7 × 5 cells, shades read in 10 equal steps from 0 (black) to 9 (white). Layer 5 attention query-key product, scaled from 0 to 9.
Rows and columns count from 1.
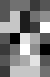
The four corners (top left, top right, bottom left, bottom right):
3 3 2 4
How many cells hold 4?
5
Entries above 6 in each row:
0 1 3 1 1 1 3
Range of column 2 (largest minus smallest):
7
